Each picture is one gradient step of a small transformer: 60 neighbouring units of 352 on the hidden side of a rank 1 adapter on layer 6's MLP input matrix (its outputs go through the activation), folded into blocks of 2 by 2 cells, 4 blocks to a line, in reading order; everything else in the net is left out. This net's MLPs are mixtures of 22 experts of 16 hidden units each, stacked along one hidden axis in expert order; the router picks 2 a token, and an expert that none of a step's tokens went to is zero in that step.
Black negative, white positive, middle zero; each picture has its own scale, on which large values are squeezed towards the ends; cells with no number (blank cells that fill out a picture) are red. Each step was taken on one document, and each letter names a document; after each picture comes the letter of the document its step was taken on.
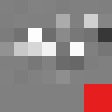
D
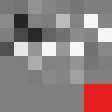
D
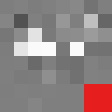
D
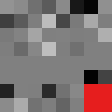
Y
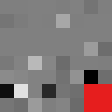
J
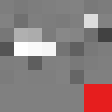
D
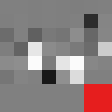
D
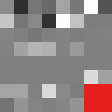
Y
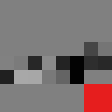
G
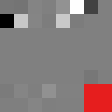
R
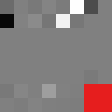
R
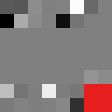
R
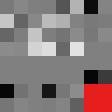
Y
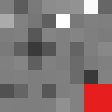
Y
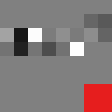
D
